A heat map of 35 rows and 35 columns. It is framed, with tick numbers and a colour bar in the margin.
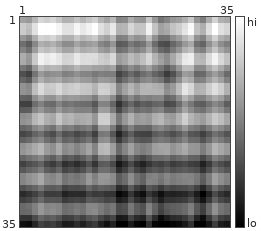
Horizontal stripes repeat 7 times down the table. The top left is the ninth with the highest average. The field climbs toward the top.
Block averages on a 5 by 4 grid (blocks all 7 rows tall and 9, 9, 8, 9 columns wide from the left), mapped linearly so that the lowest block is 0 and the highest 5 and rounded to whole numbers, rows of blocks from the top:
5 5 4 5
4 4 3 4
3 2 2 3
2 2 2 2
1 1 0 0
